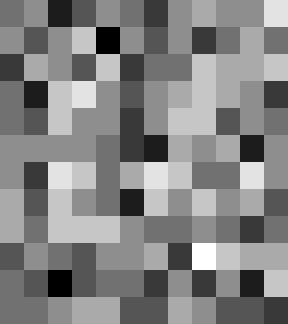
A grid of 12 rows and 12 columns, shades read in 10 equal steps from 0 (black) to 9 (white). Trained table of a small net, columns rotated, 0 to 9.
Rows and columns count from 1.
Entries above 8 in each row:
0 0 0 0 0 0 0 0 0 1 0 0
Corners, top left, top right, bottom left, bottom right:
4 8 4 2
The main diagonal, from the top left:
4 3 5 8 5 2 8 5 5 7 1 2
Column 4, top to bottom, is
3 7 3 8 5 5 7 5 7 3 3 6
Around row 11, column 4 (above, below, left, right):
3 6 0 4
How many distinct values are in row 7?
6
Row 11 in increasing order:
0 1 2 2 3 3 4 4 4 5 5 7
